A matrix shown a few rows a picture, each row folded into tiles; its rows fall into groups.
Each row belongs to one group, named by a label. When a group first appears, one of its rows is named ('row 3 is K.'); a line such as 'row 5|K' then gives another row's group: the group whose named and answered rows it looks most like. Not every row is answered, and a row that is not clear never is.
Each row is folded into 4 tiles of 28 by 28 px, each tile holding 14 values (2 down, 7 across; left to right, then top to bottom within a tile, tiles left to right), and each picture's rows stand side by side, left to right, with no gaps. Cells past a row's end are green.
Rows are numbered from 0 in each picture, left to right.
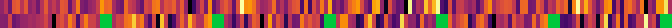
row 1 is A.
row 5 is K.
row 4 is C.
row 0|K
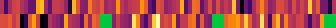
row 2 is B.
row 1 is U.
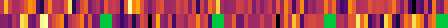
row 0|U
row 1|K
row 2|K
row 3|A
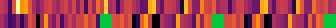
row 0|K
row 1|C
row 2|C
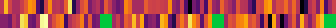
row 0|U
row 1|A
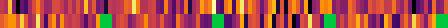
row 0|B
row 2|K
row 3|A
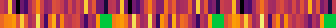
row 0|B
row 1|B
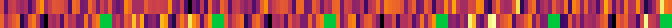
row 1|A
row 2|C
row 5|K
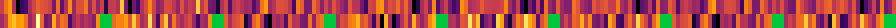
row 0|B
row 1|B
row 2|C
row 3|A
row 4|A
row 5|A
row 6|C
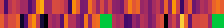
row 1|K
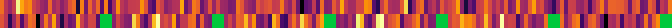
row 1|U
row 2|A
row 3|U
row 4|B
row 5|C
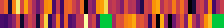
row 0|K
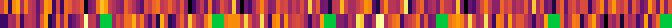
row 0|K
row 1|A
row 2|B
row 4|B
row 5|C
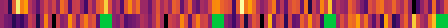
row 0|K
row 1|K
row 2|K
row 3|A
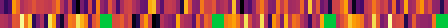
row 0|A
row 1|C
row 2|B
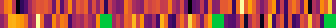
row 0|B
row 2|K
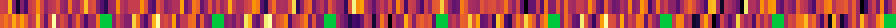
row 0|B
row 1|U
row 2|U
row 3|K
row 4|A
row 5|U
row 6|C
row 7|A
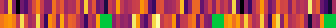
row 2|B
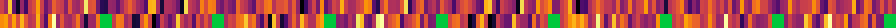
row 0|B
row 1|C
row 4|C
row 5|B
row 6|B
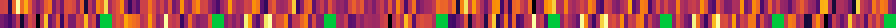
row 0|K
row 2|U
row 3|K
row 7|C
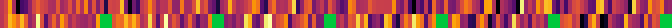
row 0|B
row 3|A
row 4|C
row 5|C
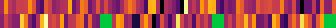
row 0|U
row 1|C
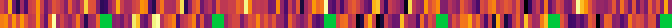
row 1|U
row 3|C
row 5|K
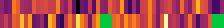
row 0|A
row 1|B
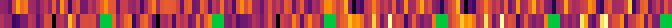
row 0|K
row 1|C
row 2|K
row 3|B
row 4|B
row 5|U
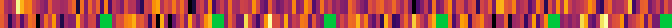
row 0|K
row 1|A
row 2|U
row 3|A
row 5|U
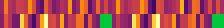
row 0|U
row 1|U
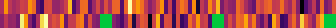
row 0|U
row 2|A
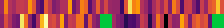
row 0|U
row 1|K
